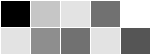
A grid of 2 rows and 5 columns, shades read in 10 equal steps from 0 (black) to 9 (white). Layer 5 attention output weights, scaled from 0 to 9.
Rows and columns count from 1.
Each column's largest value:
8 7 8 8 9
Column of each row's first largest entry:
5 1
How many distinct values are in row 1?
5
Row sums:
28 28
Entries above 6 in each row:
3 2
